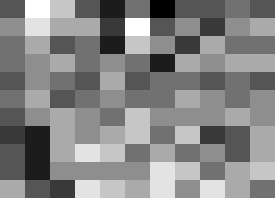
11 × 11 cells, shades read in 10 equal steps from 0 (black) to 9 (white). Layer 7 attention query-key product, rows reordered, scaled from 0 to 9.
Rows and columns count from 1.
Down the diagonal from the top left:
3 8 3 4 6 4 5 7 5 6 4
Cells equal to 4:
24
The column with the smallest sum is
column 1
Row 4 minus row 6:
0 -1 3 0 0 0 -3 0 0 2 1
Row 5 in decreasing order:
6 5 4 4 4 4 3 3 3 3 3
